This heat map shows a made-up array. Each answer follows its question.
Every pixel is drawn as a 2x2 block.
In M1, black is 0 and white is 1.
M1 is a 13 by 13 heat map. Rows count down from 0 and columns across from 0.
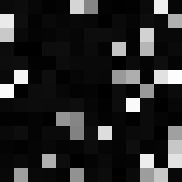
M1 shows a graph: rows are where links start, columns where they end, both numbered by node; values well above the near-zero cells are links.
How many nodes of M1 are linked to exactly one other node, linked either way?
2
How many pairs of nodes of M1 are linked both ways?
8
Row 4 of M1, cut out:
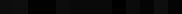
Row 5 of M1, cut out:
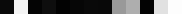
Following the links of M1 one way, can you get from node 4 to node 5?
no
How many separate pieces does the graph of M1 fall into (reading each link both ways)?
1
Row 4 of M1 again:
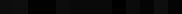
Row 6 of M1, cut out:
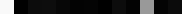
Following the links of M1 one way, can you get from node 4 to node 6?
no
